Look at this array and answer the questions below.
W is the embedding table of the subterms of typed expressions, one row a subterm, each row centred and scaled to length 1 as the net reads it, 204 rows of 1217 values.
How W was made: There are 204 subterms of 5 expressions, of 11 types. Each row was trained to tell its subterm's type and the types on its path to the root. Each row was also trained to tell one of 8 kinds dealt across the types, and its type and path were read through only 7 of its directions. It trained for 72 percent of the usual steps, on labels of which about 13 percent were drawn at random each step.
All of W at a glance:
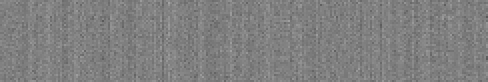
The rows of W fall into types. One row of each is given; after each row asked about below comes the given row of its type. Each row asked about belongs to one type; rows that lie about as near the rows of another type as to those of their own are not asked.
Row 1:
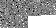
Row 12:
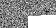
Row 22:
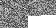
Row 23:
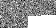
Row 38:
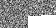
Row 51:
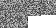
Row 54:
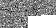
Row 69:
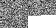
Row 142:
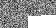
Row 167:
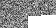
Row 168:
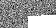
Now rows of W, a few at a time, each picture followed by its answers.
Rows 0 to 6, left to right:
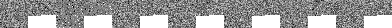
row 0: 51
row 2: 1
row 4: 69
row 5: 54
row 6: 51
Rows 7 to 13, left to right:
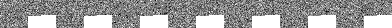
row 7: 51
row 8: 12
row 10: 1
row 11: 69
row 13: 22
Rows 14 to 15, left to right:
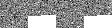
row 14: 167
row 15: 142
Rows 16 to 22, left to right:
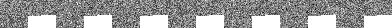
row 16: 23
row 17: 54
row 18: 69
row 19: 167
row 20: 54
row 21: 1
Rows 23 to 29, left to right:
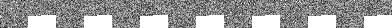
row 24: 23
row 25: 1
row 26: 22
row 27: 167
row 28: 51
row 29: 54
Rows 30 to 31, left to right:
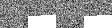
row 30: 22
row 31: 12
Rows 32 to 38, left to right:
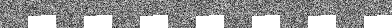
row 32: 1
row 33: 22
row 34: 51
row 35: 142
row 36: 12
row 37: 12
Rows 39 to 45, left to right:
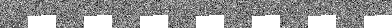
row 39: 23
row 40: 38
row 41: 167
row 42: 51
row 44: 167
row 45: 12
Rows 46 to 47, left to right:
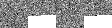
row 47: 38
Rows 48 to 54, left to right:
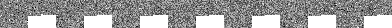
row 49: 167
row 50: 51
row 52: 22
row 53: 168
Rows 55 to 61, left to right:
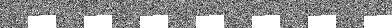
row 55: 12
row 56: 142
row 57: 167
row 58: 168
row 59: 12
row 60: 1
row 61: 69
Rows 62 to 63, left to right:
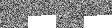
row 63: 168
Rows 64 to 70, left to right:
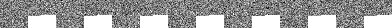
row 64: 69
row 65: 1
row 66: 167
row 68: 54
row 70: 1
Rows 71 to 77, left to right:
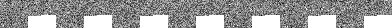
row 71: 69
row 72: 22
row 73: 38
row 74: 51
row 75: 23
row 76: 12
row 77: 38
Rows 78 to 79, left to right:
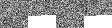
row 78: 23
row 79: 142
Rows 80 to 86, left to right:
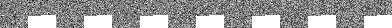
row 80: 167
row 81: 22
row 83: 168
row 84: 51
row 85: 69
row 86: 1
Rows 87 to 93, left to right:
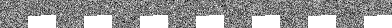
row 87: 1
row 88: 51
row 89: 23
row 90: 1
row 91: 38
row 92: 69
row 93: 38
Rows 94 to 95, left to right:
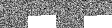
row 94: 69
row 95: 12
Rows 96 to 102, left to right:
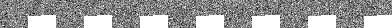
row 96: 54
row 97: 142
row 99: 69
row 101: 69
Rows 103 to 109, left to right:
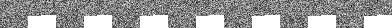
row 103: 23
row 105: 23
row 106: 142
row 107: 1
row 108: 23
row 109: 54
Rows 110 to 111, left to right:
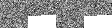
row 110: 168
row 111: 38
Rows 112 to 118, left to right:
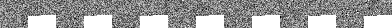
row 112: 22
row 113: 69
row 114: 23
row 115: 1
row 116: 12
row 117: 167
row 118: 54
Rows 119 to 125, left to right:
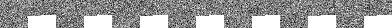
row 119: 168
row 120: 23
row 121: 167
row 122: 38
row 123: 54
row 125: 1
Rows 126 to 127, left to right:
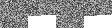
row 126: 142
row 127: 69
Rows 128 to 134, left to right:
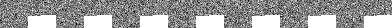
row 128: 142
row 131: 51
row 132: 69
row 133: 167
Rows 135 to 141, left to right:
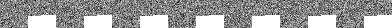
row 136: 167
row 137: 51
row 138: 22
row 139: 23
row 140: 167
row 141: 38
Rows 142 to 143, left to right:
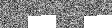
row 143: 1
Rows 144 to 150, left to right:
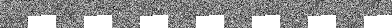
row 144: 23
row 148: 168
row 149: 142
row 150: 142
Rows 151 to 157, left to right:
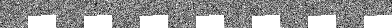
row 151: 167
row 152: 38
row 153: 22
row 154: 51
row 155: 22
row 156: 1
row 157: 12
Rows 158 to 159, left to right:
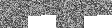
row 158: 23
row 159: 51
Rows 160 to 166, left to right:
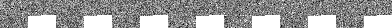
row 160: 69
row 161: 23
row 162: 22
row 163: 54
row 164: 167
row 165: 23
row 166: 22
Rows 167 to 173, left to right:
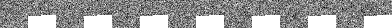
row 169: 1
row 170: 51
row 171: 23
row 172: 38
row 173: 1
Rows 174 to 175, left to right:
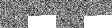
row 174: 22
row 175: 12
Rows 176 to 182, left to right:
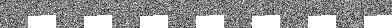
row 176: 22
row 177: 54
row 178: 54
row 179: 69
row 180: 69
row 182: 168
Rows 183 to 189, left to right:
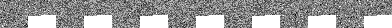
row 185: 1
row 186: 22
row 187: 1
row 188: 69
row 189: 168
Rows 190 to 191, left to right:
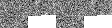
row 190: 167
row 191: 167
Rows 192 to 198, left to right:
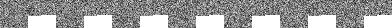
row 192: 22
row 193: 23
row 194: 69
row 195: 38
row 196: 23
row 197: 22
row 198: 38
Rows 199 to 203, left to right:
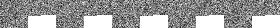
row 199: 167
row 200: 23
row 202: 22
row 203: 167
